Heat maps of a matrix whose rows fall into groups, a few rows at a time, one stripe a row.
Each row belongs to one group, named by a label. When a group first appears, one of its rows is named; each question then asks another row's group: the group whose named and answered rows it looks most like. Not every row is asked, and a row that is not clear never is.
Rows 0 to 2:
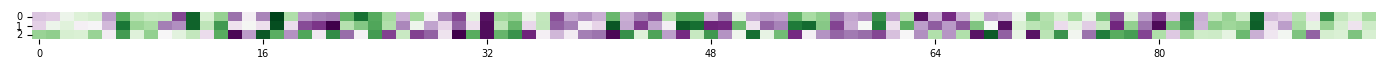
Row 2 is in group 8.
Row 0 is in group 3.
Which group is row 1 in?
3
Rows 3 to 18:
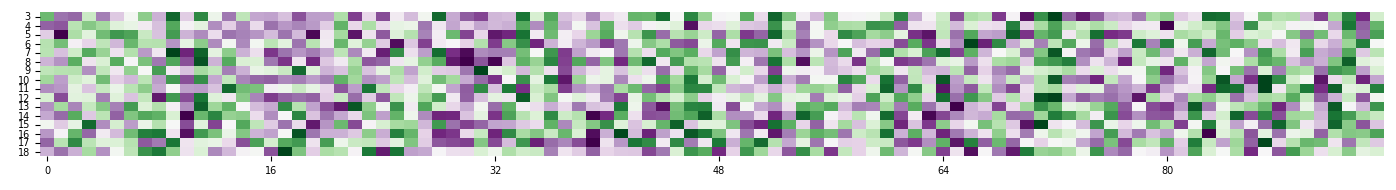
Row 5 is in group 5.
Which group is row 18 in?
3
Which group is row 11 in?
3
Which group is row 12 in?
5
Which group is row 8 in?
5
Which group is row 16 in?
3
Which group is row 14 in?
3
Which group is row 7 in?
5
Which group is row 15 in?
5
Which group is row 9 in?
3
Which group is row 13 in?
3
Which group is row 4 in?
5
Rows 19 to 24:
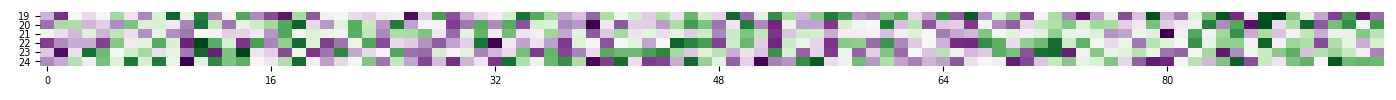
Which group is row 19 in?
5
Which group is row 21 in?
3
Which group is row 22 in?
3
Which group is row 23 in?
5
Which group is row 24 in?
3
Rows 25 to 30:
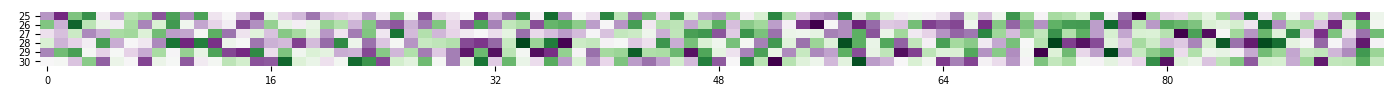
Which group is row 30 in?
3
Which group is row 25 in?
5
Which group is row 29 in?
8
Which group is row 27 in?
3
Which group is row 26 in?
8
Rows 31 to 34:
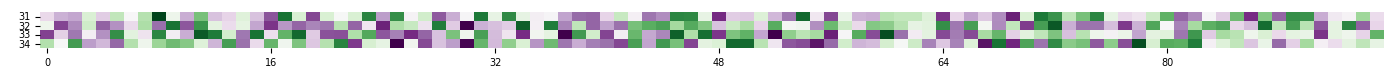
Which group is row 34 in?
8
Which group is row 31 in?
3
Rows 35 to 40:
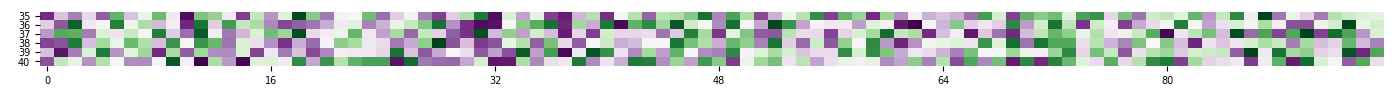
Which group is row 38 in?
5
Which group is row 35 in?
3
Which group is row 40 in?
8
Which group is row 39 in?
5
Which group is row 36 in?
5
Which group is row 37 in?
3
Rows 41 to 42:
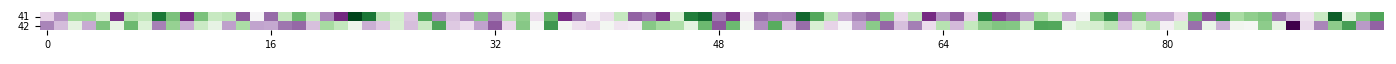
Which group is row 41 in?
3
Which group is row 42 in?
5
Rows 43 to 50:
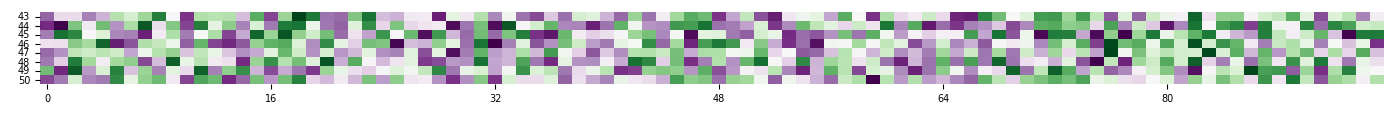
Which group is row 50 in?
3
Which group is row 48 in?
8
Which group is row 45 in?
8
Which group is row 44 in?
3
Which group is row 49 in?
5
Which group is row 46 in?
8
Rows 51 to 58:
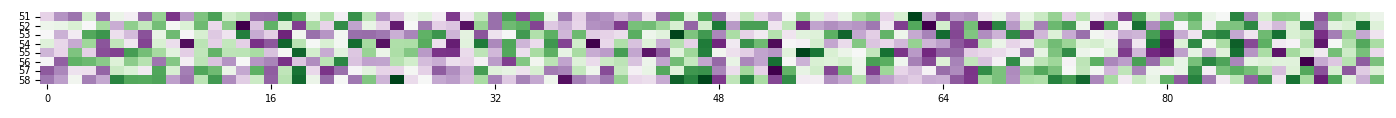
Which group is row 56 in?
5
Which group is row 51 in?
3
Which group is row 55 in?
3
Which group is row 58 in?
3
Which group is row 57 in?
3
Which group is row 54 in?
3
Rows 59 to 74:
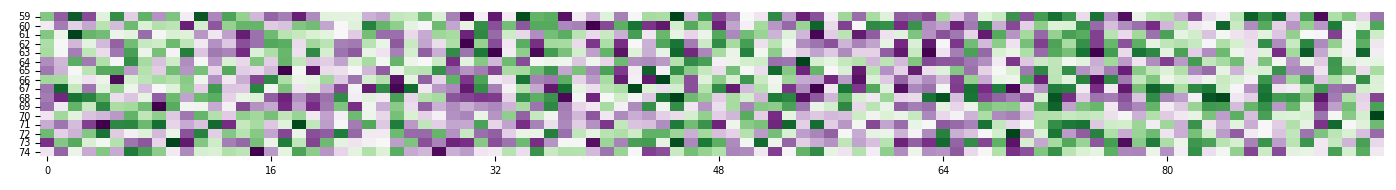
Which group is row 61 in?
8
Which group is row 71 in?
3
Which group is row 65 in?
5
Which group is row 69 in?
5
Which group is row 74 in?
3
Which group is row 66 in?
8
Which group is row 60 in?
3
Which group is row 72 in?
5
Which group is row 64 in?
3
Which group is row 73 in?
8
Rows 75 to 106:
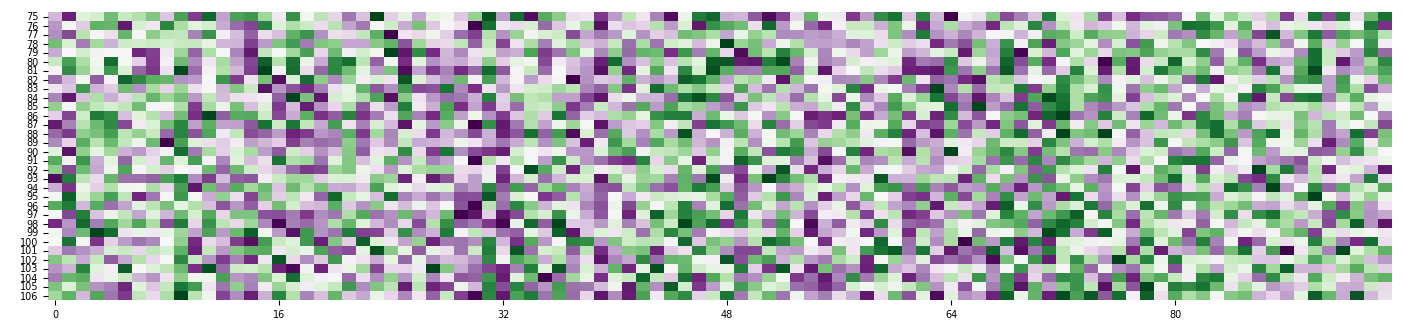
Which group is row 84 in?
3
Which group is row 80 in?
8
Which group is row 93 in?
8
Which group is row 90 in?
5
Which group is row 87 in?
8
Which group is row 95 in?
8
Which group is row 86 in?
5
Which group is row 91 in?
8
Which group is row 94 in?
3
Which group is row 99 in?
5
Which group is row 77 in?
3
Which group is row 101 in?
3
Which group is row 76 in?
8
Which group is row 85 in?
5
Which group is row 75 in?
3
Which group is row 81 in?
8
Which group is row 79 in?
8
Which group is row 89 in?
5
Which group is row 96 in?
8
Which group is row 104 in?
8
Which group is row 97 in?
5
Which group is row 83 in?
5
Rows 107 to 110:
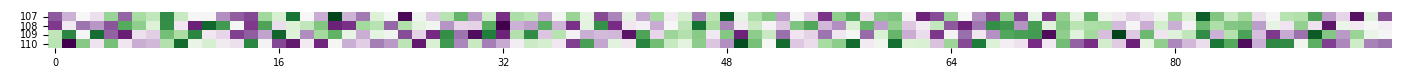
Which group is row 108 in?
3
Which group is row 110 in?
5
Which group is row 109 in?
8
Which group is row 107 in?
8
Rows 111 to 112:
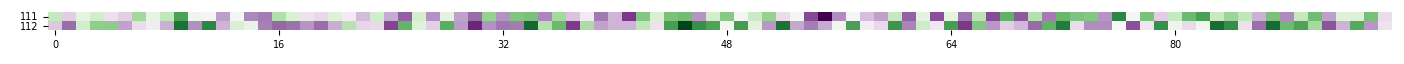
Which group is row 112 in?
5
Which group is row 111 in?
8
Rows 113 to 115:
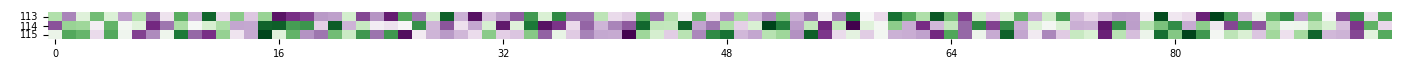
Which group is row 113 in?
5
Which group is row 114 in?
8
